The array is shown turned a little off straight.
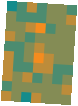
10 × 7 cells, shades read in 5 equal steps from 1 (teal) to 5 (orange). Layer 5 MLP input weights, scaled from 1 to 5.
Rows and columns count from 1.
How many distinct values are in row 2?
3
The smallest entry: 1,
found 2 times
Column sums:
31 25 28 34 31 28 30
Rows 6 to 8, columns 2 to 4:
2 3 5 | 2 2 4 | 3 4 2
